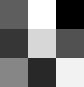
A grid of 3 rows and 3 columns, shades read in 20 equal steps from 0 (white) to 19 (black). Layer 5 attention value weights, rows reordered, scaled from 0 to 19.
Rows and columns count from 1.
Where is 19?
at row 1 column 3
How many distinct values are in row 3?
3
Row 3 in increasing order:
1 9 16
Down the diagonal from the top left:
12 3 1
